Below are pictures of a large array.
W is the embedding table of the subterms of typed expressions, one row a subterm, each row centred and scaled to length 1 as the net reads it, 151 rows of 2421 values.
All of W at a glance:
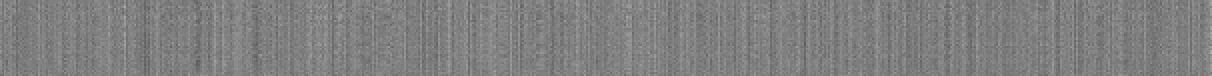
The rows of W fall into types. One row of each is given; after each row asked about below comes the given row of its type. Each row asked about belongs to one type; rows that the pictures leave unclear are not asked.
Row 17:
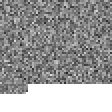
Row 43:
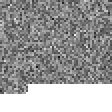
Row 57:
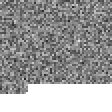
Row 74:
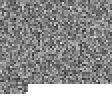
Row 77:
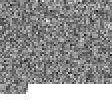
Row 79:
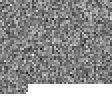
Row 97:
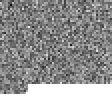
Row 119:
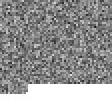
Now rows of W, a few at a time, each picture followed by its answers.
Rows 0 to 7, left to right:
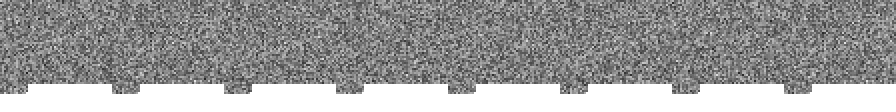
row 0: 43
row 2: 74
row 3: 77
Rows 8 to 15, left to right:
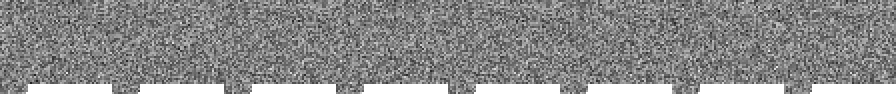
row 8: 97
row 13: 77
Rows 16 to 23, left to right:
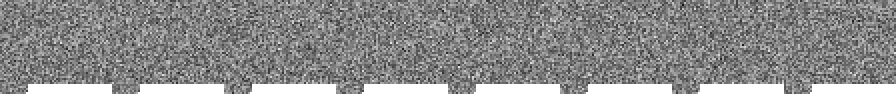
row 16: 79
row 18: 77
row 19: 74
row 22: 97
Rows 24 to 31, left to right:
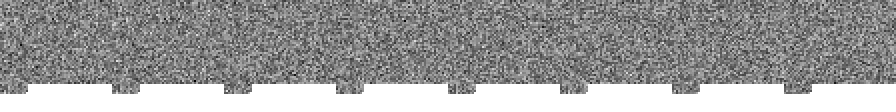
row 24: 119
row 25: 119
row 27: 57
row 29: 57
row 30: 97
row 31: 79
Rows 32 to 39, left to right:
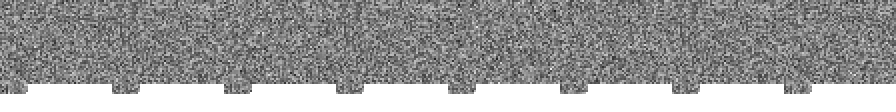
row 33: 79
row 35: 79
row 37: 97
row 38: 79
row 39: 57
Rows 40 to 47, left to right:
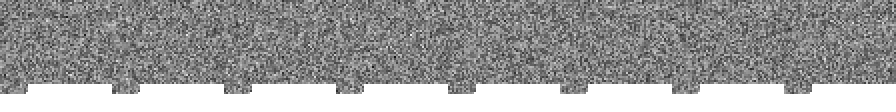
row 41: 43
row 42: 43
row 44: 17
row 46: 43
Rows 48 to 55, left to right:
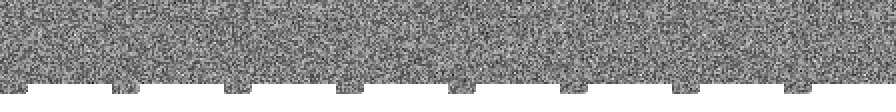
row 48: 79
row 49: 57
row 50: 79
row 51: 17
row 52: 74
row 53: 97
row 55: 97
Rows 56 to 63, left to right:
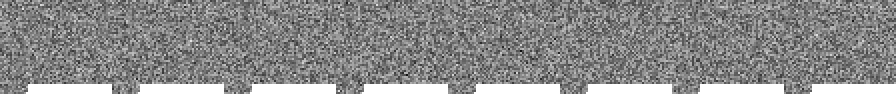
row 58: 77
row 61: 97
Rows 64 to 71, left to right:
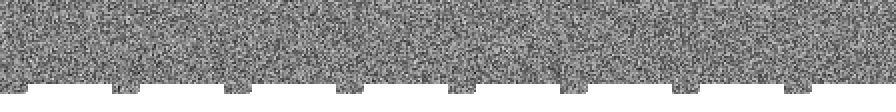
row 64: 97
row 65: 57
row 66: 17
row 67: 77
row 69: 43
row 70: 79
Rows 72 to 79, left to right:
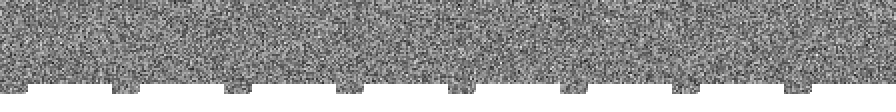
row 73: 43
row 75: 77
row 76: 57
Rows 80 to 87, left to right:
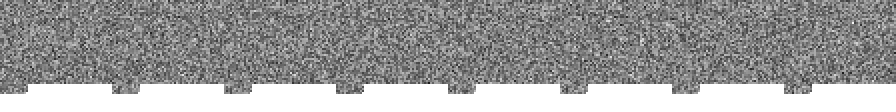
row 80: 17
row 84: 57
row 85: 119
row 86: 43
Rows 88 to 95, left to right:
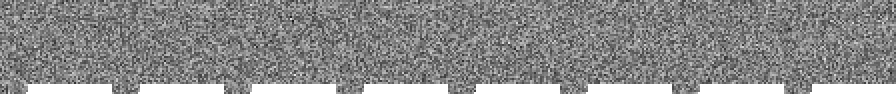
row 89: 79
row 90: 57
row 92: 79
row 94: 97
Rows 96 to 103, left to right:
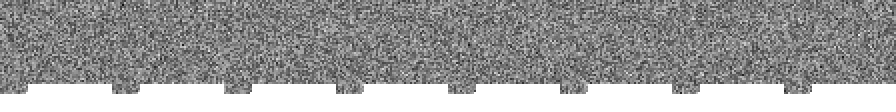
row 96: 43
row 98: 74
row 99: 57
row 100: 119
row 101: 57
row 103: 43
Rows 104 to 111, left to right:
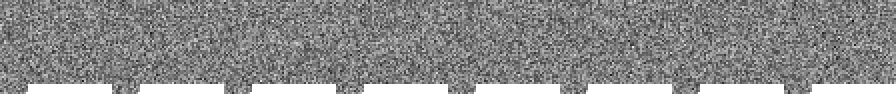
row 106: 17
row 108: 77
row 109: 77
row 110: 74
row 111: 97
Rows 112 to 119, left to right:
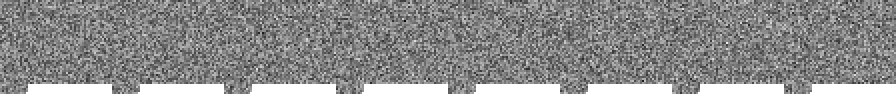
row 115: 57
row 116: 43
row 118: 77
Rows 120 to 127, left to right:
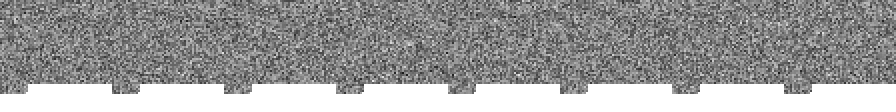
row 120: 57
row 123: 74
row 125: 43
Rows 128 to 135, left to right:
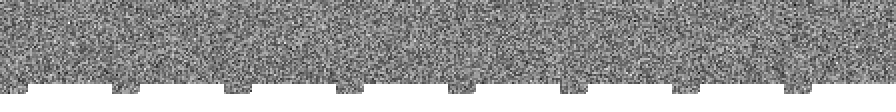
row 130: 79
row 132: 97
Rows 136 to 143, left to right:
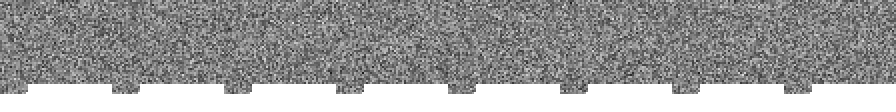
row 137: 77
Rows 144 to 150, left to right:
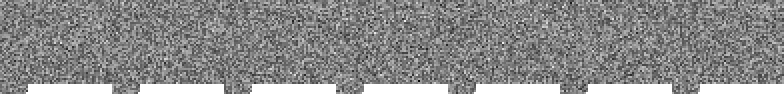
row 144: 79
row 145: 74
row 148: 77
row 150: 79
